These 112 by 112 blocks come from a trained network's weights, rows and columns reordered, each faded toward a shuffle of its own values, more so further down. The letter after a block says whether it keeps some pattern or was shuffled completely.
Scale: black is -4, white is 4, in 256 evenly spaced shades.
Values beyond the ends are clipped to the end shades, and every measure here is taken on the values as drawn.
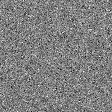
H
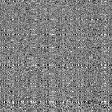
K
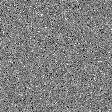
H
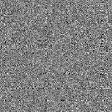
K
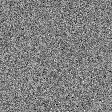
H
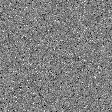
H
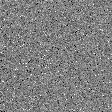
H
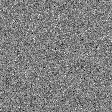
H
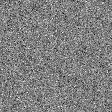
H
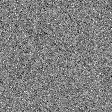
H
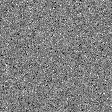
H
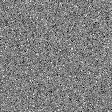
H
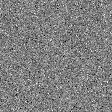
H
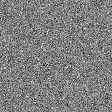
H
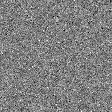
H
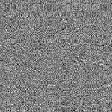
K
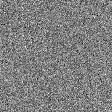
H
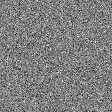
H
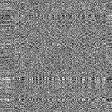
K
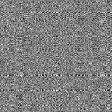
K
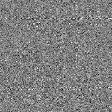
K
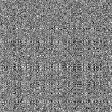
K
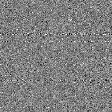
K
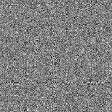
K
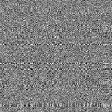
K
